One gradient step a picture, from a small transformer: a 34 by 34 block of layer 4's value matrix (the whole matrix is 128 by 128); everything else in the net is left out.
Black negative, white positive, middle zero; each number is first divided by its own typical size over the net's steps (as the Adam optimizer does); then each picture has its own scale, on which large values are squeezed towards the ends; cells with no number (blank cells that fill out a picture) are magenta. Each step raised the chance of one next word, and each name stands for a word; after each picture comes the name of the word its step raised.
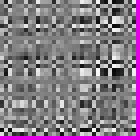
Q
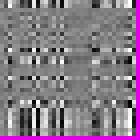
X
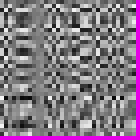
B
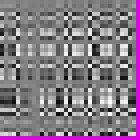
Q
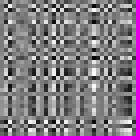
B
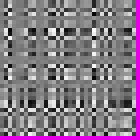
Q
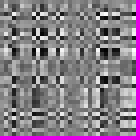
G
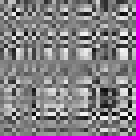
G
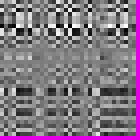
X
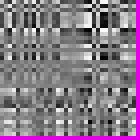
X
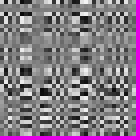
G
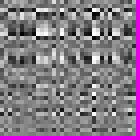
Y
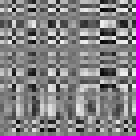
B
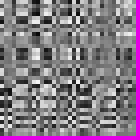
G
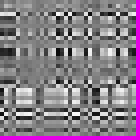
G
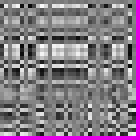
Q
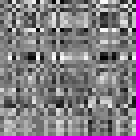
X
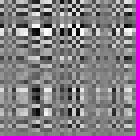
X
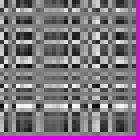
B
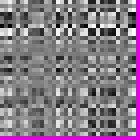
X
